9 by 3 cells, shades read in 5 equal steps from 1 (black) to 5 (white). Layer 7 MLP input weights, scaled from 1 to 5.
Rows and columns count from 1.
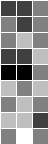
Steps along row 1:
same up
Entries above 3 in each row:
0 0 1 1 0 2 1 2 1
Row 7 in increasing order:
3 3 4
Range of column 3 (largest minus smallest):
2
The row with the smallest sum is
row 5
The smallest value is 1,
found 2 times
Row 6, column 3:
4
